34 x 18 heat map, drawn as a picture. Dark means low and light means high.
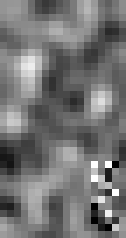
Slope: none. Ninth with the highest average: top left. Roughest part: bottom right. Odd patch: rougher, in the bottom right. Mirror symmetry: none.
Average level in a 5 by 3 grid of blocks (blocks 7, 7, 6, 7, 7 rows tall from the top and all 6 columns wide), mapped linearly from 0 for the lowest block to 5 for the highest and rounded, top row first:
3 3 2
5 0 2
3 0 3
0 4 2
3 2 2
